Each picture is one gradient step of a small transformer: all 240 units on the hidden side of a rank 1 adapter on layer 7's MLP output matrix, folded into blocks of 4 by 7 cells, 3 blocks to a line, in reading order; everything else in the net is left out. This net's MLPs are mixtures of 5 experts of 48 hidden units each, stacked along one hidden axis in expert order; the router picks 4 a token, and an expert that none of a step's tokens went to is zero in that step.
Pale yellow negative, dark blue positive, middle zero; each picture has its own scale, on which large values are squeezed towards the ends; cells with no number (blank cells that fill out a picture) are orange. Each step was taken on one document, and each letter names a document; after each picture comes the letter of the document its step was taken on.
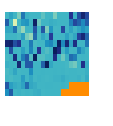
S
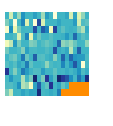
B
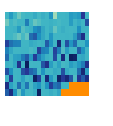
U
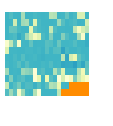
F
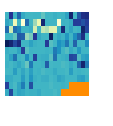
B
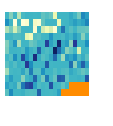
B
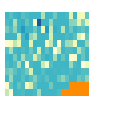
S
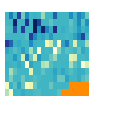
S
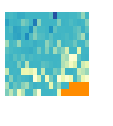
F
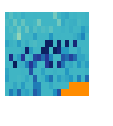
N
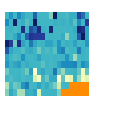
F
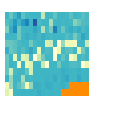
S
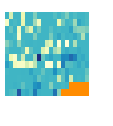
N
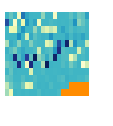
S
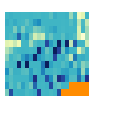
U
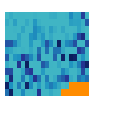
U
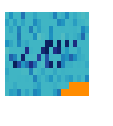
N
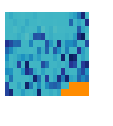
U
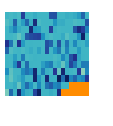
F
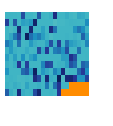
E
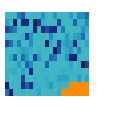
B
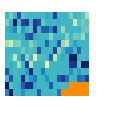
B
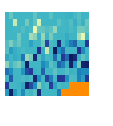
U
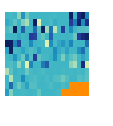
S
